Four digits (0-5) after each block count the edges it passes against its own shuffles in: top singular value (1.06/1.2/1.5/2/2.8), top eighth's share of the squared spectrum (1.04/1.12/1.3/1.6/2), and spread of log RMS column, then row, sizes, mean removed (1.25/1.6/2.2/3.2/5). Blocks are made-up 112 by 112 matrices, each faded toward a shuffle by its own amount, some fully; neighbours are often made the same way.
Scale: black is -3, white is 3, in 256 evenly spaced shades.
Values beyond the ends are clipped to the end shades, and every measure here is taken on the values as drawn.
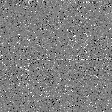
3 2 0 1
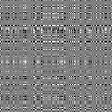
5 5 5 5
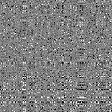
5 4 2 3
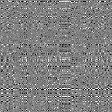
5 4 3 4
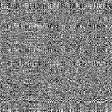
5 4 3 3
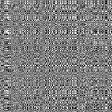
5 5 4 4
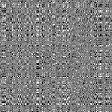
5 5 4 4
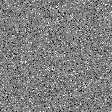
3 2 0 0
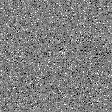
3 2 1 1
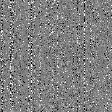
2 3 3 0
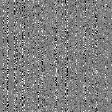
2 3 4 0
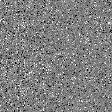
0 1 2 0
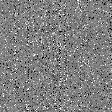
1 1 2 0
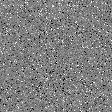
0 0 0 0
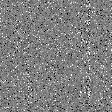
1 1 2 0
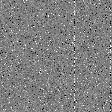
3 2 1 0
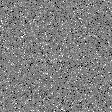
0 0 0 0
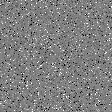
0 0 0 0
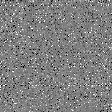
4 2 1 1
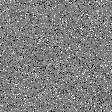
0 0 0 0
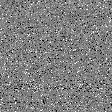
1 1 0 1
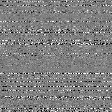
3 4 0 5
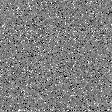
1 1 0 2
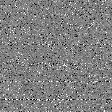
2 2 0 2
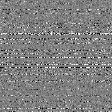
3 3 0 4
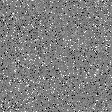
2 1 0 0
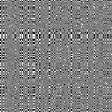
5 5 4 4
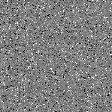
3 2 1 0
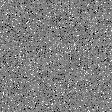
2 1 0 0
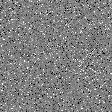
0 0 0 0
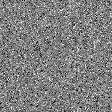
0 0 0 0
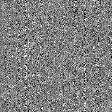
1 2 4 0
